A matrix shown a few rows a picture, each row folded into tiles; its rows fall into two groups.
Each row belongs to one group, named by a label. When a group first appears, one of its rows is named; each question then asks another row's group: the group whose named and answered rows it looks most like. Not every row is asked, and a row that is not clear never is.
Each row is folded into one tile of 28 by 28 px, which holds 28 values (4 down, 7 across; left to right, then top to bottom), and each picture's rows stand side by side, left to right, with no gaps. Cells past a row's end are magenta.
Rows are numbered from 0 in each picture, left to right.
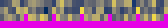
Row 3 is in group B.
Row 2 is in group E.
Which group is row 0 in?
B
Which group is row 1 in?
E
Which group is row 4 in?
E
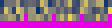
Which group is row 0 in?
B
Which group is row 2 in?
E
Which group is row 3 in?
E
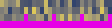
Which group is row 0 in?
E
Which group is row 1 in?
B
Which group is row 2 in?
E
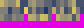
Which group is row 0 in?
E
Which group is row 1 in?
E
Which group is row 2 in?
B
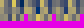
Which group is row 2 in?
B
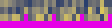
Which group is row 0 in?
E
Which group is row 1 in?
B
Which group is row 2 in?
B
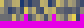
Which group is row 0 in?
E
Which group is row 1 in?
B
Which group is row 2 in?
E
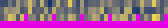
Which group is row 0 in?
B
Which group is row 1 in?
E
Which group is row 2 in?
E
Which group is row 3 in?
B
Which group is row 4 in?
B
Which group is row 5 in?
E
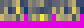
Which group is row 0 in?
B
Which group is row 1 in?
E
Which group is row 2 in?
B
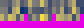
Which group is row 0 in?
B
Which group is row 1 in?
E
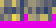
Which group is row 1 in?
E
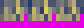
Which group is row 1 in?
B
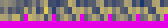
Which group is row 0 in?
E
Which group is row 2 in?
B
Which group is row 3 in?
B
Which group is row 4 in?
B
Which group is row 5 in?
B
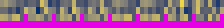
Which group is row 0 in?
E
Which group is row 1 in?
B
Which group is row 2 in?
B
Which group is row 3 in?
B
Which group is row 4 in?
E
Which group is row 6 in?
E
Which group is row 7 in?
E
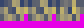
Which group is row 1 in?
B
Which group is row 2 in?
B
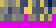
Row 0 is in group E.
